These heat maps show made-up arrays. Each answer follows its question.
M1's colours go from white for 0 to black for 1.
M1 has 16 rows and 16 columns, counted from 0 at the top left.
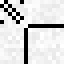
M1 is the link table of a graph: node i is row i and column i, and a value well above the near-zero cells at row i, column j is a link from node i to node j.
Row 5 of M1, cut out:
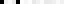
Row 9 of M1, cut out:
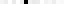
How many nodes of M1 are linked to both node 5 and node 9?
0
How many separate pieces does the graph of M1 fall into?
2
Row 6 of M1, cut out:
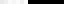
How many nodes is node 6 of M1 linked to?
9
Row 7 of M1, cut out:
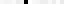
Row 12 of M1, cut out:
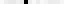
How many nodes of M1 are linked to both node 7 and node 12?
1
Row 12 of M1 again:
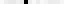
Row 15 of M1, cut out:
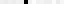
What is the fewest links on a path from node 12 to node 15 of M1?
2
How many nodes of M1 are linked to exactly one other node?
9
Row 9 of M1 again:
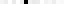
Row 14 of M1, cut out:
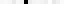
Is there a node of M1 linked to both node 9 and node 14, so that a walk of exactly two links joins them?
yes
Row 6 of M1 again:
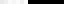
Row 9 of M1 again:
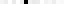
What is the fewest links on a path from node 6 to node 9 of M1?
1
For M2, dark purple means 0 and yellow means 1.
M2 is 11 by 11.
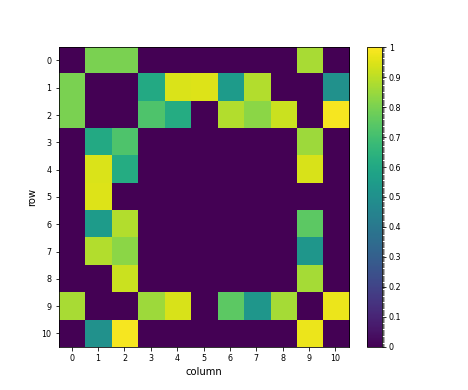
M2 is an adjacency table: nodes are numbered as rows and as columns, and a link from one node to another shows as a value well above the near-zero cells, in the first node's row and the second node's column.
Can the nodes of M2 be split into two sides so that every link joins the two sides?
yes
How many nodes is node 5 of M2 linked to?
1
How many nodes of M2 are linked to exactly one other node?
1
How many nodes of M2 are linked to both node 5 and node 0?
1
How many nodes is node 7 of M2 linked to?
3
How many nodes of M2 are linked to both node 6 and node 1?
0
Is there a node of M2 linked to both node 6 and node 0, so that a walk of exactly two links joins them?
yes
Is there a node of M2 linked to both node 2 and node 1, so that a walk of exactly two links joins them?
yes
